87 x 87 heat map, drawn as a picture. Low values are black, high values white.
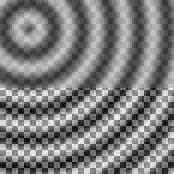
Mirror symmetry: none. Average level on the scale: 50%. Ninth with the lowest average: top left. Seam: horizontal, 50% of the way down, the top part calmer. Rings: centred on the top left. Slope: none.
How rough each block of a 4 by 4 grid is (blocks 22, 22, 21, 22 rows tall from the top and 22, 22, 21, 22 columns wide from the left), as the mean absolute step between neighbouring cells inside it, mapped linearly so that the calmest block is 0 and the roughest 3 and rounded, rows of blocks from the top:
0 0 0 0
0 0 0 0
3 3 3 3
3 3 3 3
